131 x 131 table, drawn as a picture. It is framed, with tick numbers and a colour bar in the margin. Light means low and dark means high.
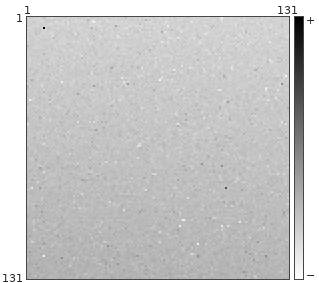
There is an overall slope up to the bottom. A few values lie far out on both sides of the bulk. No row or column stands out. No regular stripes run through it. Fine speckle covers the field.
